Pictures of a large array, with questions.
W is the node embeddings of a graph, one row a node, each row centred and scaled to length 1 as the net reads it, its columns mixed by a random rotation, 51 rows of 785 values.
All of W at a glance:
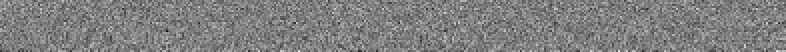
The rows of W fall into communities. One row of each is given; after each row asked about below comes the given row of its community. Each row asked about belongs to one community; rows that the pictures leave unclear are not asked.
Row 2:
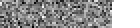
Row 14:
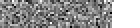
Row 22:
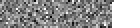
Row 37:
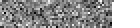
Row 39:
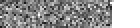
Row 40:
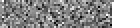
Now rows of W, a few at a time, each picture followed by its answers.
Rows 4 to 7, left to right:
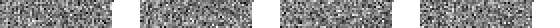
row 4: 40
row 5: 40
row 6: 37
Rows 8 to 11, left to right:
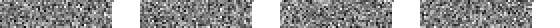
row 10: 14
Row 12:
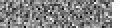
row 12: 40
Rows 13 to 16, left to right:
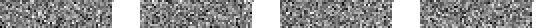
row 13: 39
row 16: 37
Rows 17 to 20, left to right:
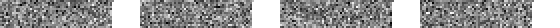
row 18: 2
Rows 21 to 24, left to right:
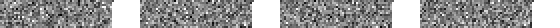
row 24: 22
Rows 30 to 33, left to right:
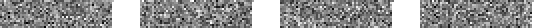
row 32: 39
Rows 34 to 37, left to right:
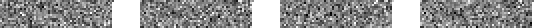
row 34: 22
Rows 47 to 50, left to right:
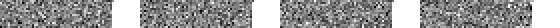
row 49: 37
